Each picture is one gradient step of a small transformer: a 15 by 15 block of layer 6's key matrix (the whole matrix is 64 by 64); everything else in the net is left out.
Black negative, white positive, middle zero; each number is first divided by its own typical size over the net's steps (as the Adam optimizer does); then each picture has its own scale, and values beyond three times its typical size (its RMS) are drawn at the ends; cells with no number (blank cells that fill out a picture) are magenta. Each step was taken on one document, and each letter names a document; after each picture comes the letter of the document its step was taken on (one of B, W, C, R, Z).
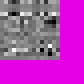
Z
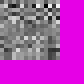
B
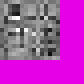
Z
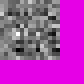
Z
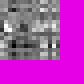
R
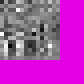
R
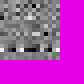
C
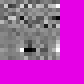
C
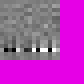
C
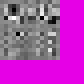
Z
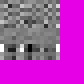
C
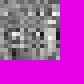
Z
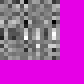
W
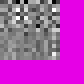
W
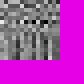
B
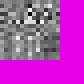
B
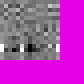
C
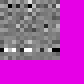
C
